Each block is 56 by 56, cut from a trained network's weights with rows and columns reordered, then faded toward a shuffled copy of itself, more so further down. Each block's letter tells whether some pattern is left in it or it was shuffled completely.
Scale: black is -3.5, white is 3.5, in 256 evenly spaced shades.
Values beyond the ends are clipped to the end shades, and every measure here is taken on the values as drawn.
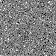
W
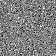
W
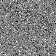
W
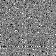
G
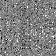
G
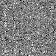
G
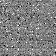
G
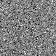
W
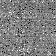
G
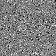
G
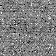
G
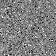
G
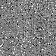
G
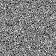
W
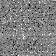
G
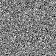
G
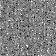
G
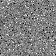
W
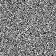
W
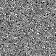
W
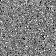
W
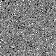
W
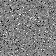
W
